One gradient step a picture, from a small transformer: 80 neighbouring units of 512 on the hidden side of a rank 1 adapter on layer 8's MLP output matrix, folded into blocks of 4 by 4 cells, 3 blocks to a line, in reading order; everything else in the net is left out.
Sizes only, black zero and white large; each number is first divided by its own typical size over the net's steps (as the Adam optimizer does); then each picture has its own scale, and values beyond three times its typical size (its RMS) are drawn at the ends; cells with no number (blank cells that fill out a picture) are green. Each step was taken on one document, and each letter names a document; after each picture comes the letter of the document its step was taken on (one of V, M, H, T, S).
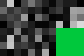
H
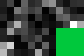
H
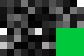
H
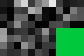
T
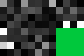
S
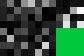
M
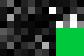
S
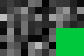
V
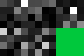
S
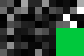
M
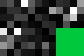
S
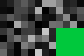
T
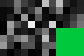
T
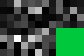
T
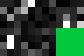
M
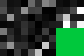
M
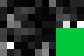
H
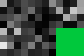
S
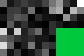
S
